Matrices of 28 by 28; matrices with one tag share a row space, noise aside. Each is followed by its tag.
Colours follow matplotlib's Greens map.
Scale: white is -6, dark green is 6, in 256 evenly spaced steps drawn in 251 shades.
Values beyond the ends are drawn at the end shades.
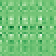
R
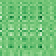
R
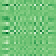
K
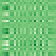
K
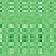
R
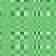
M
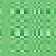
M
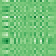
K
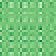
R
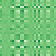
M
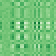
M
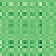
R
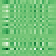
K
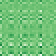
R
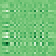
K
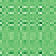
R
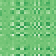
M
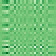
K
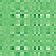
M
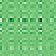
R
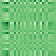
K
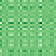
R
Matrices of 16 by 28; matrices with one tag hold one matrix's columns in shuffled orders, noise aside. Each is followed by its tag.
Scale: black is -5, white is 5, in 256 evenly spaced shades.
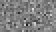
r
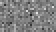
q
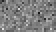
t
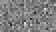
r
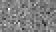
r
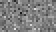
t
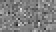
r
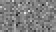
q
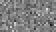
r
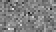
t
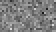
t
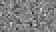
r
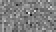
q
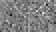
q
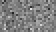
t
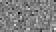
t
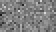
q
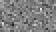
r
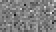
q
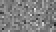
r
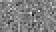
q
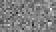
r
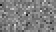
q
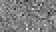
t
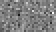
q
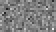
t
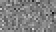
t
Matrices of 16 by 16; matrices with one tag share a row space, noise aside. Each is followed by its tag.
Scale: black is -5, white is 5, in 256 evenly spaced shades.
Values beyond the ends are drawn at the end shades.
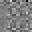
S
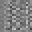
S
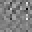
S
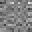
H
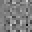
S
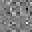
S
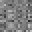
H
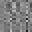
S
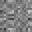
H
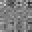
H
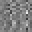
S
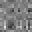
H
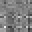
H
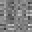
H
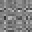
H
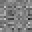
H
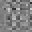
S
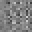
S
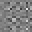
S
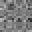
H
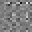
S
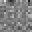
H
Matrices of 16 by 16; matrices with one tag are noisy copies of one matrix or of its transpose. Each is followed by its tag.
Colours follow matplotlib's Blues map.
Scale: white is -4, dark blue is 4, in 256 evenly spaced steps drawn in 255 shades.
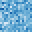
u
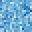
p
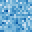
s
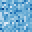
u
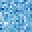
u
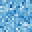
s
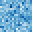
s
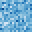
u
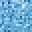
u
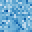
s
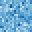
s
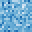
u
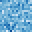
p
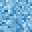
s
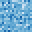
u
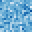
p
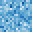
s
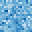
s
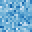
s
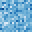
u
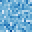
p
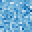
p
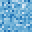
u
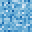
u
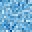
p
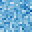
p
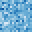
u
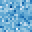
s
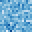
p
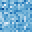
u
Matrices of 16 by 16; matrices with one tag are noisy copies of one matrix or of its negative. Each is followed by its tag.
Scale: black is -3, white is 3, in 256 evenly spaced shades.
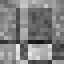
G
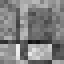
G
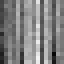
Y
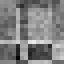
G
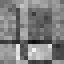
G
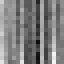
Y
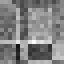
G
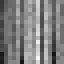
Y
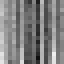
Y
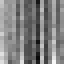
Y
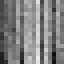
Y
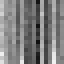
Y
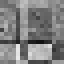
G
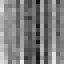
Y
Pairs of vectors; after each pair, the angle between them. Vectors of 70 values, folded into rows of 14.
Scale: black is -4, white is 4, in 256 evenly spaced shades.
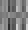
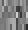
partly opposed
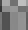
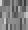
partly opposed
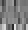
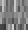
nearly opposite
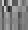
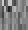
nearly parallel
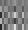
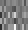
nearly parallel
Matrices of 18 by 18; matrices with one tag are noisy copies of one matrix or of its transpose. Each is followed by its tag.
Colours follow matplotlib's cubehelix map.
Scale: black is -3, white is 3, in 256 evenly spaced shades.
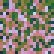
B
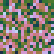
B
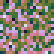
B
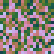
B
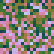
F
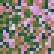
F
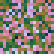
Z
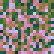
B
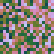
F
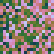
F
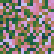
F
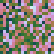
F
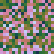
Z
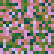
Z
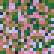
B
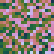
B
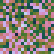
F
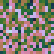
B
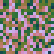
B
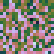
B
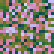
Z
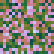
Z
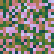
Z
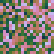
F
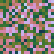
Z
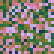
Z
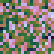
F
